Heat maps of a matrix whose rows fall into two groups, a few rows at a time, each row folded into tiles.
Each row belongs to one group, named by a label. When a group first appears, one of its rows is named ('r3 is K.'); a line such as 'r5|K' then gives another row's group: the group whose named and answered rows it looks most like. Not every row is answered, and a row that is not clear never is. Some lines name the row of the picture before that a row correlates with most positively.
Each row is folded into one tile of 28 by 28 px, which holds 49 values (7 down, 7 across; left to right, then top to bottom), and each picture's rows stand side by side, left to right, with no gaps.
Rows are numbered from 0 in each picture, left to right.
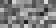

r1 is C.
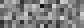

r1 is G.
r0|G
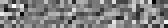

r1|C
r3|C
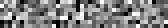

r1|C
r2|G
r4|C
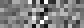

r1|C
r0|C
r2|G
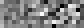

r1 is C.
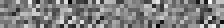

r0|C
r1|G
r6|C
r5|G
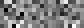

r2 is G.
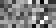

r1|C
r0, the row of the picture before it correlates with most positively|0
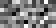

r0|C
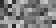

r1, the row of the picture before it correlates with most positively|0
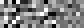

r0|C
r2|G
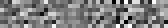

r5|C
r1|C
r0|C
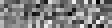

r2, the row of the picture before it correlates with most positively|1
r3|C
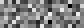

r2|G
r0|C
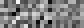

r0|C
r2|G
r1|G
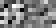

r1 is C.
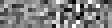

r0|G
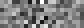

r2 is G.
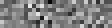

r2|C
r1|G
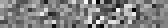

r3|C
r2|G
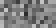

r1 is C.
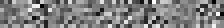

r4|C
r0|C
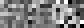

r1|G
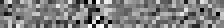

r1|G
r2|G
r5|C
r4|C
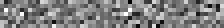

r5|G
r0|G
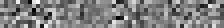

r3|C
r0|C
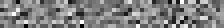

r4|C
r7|G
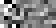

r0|G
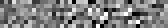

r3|G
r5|G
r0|C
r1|G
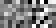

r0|G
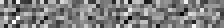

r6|C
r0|C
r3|G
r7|G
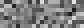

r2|C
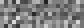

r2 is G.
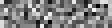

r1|G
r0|G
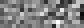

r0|G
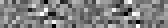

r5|G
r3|C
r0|C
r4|C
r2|G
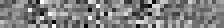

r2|G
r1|C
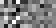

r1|G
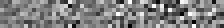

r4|G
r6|C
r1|G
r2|G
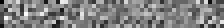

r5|G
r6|G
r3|G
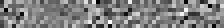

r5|C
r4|C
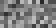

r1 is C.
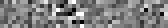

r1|G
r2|C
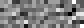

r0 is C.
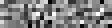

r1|G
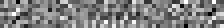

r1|G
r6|G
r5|G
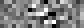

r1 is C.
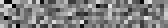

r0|G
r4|C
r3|G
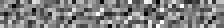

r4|C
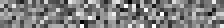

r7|C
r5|G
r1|C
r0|G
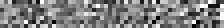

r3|G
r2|C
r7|G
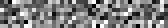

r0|C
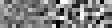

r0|G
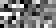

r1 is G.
